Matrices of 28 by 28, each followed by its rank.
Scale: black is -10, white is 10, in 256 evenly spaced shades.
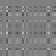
one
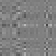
two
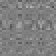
three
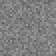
full rank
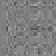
three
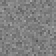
full rank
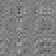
three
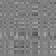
two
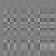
one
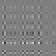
one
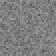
full rank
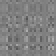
two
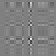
one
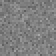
full rank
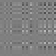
one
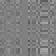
two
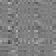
three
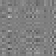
two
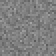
full rank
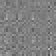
three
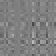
two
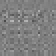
three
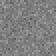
full rank
